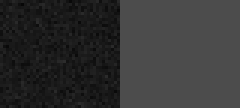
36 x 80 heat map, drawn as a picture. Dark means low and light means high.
It is made of 1 by 2 panels. Panel 1,1: very low, fine-grained, faint in contrast. Panel 1,2: low, flat.
